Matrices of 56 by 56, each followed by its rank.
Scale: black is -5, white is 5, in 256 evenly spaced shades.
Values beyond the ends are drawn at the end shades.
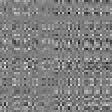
three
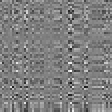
three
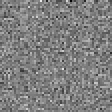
ten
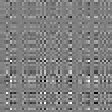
two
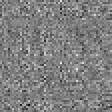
ten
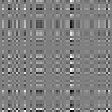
one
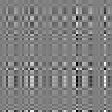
one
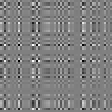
one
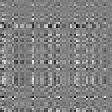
two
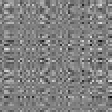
three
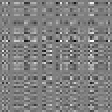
two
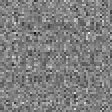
ten
